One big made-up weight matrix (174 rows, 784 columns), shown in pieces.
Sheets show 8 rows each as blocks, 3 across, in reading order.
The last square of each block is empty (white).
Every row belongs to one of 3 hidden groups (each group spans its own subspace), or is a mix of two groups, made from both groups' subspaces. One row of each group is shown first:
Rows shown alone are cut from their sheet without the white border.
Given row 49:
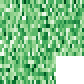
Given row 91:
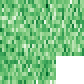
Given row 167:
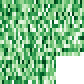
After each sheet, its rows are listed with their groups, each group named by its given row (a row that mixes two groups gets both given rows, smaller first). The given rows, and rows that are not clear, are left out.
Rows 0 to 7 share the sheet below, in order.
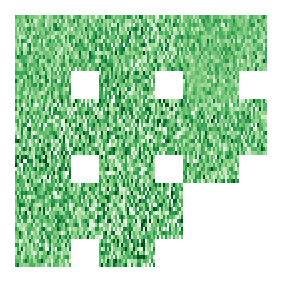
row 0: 167
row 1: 91
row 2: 167
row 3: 167
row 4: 49
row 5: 91
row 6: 167
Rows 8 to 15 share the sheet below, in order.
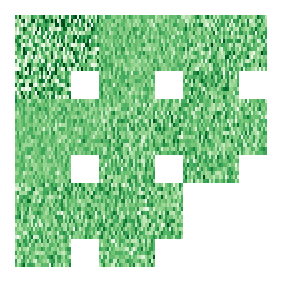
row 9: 91
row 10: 49 and 167
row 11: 49
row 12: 167
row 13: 91
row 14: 49 and 91
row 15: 49
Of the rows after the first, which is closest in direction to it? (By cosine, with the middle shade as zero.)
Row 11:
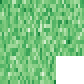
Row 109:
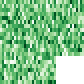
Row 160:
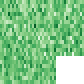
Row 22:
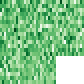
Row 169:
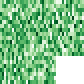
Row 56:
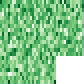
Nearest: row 56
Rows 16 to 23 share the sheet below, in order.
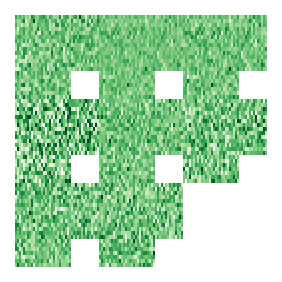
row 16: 49
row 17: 91
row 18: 91
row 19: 91
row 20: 49 and 91
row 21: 167
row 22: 49 and 167
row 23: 49 and 91
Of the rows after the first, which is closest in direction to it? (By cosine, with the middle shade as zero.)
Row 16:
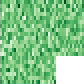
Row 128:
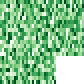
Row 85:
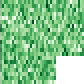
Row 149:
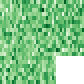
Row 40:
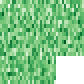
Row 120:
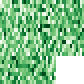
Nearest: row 128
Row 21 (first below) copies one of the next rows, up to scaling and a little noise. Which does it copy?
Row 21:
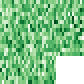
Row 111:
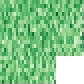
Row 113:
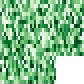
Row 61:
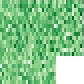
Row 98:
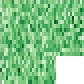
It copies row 98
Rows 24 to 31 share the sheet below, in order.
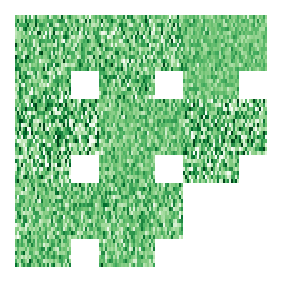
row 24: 49 and 91
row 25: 91
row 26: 49
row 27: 167
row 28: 49
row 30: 49
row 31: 167
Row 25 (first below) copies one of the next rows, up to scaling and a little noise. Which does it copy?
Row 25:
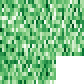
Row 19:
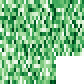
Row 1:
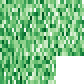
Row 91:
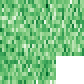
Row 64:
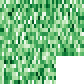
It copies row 91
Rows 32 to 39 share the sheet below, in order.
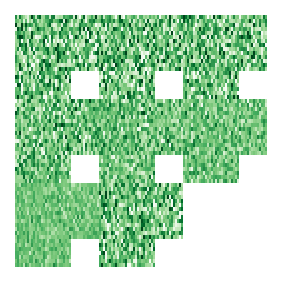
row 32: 167
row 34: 49 and 91
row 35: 49 and 167
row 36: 49
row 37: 49
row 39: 167
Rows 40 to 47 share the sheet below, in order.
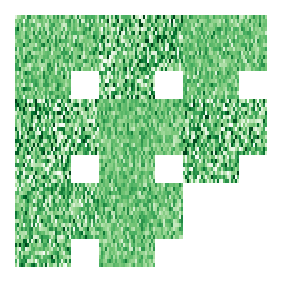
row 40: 49
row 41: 49 and 91
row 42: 91
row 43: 49
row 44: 167
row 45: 49
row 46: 91
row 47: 167
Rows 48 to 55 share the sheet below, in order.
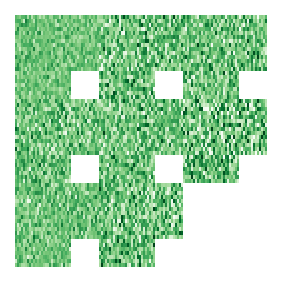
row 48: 49
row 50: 49 and 167
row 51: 91
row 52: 49
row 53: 49 and 167
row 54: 91
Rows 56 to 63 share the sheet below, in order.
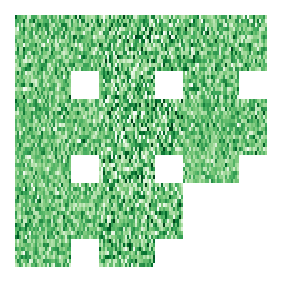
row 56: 49
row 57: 91
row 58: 49
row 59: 49
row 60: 91
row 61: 167
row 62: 49
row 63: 49 and 167
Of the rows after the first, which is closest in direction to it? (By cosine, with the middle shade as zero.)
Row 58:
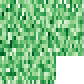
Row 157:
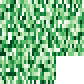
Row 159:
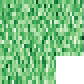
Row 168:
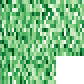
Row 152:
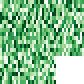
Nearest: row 157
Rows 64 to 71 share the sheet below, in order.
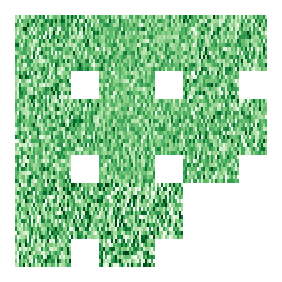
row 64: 91
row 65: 49
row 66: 91
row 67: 49 and 91
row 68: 167
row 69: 91
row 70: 91
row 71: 91
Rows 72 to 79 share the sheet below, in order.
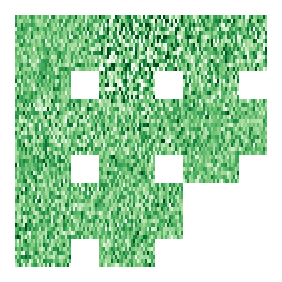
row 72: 167
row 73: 49
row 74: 167
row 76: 49
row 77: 49
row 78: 49
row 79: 91
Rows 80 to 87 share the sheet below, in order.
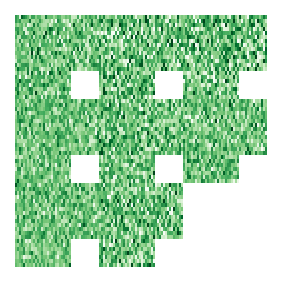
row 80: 91
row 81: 91
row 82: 167
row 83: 167
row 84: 49
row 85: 91
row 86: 49
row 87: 91
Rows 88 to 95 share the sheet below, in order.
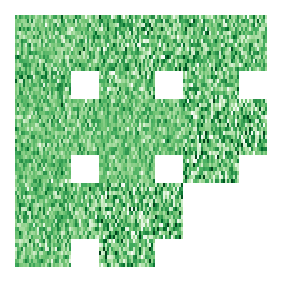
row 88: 91 and 167
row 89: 49
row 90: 49
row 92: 49
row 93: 91
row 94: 167
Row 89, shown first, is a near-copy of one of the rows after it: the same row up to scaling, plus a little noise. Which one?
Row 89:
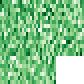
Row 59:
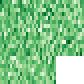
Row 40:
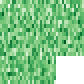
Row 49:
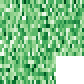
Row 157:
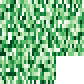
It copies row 59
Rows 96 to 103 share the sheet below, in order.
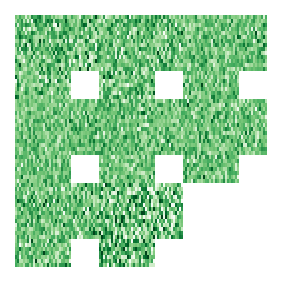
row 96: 167
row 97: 91
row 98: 167
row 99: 167
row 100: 49
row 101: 91
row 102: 91
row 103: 91
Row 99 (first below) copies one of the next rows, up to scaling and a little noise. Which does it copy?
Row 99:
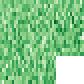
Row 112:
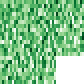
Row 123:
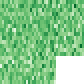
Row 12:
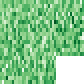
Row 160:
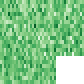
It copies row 12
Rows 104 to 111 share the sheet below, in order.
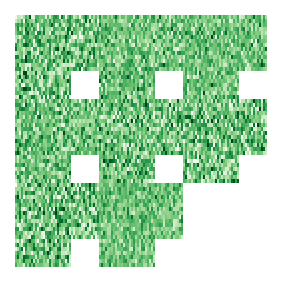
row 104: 49 and 91
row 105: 167
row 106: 91
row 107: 49
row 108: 91
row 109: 91
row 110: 49 and 167
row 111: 167
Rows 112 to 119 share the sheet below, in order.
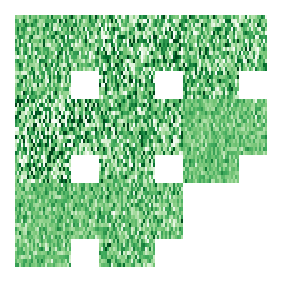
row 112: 167
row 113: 167
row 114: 91
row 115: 91
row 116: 167
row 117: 167
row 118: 49 and 167
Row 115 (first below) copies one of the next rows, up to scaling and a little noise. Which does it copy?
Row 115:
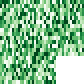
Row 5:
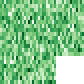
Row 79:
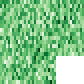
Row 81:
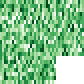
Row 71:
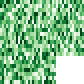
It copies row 79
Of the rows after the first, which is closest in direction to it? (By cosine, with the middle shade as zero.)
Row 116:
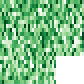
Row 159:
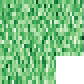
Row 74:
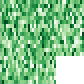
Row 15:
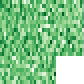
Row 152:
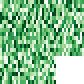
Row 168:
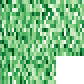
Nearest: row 74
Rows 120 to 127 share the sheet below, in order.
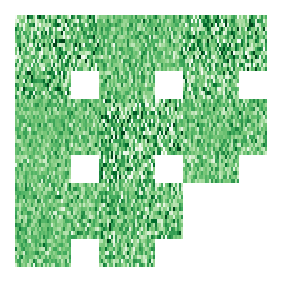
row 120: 49
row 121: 167
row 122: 167
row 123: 167
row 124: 91
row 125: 91 and 167
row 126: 49 and 167
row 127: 49 and 91
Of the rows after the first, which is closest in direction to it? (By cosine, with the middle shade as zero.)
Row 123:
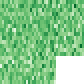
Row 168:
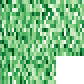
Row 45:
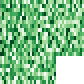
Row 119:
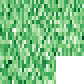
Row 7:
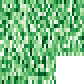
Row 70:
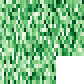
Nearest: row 119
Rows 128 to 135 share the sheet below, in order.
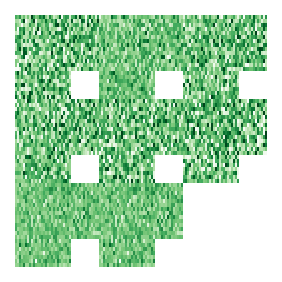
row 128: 49
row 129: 49
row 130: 167
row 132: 49 and 91
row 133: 167
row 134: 91
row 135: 91
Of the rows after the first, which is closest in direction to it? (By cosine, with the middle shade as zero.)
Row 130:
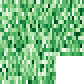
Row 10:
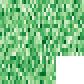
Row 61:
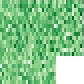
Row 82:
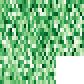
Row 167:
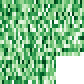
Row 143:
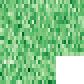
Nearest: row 61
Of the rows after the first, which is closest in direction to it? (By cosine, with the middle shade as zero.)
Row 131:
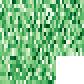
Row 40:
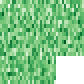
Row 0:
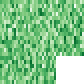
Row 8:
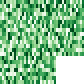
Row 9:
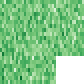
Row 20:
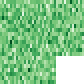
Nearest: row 40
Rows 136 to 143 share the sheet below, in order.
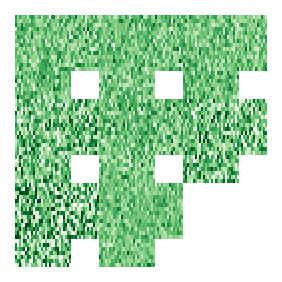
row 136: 167
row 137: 91 and 167
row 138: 91
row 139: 167
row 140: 167
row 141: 91
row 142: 49
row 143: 91
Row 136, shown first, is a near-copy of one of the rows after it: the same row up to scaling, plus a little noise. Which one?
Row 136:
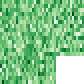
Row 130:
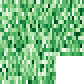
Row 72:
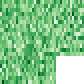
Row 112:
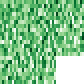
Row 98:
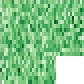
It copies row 72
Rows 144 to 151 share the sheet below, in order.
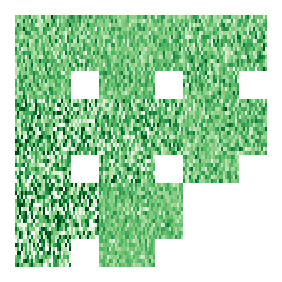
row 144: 91 and 167
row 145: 167
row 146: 167
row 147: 49
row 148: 49 and 91
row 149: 49 and 167
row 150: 167
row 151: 49
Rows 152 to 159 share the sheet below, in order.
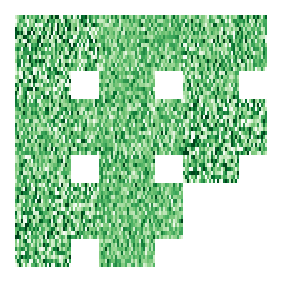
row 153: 49
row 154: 91 and 167
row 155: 49 and 167
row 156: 91
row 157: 49
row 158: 49
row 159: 167
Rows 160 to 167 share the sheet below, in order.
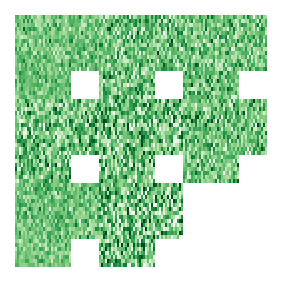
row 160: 167
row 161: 91
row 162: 49 and 91
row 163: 167
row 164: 167
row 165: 91
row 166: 167
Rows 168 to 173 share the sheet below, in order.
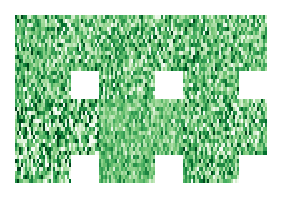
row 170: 49
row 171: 167
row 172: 91
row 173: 91
